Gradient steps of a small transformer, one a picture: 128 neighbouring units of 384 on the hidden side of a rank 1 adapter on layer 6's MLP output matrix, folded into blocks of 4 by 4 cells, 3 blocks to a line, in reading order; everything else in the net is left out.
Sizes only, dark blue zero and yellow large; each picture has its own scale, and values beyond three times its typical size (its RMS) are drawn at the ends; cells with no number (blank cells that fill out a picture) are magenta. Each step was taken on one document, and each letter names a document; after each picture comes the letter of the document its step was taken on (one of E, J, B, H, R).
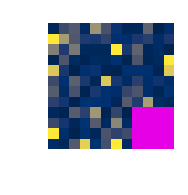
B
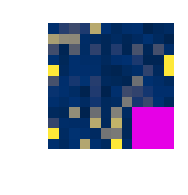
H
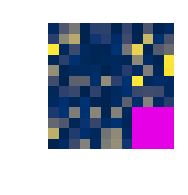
B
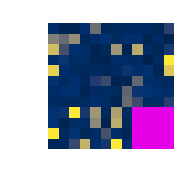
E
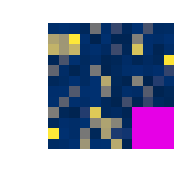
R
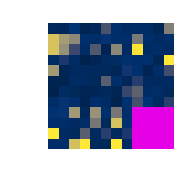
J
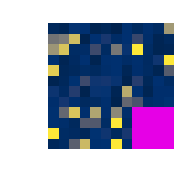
J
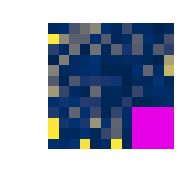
H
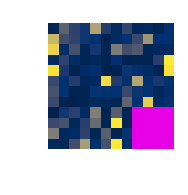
B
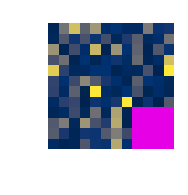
H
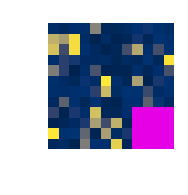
R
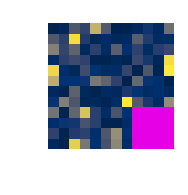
E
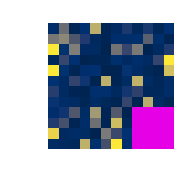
B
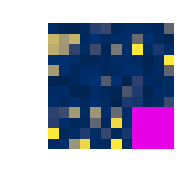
J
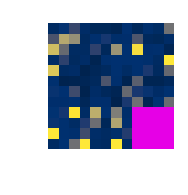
J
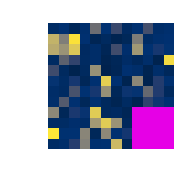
R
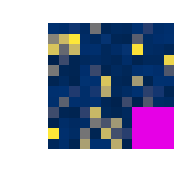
R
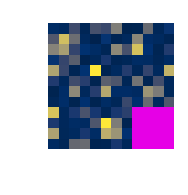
R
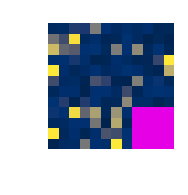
E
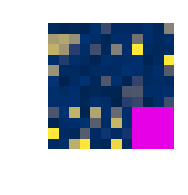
J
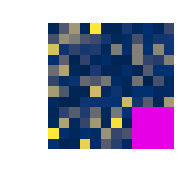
H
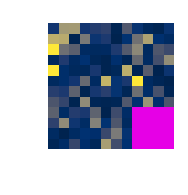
B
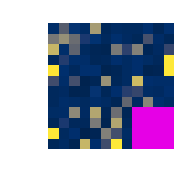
B
